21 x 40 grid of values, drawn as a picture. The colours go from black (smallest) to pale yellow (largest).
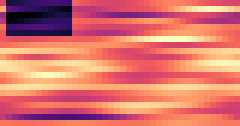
An odd patch, lower than its surroundings, sits in the top left. Most values sit high, with a long tail of low ones. The top left is the ninth with the lowest average. The grain runs across in streaks.
